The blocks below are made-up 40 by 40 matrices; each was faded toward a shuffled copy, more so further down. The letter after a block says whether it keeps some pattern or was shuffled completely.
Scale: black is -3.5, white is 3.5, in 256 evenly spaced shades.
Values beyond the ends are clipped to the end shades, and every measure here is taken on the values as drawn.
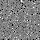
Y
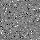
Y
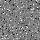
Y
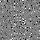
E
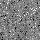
Y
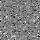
E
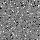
Y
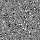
Y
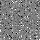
E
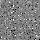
E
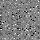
E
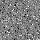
Y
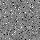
Y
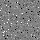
Y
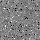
Y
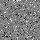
Y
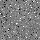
Y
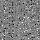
E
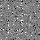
E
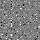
E
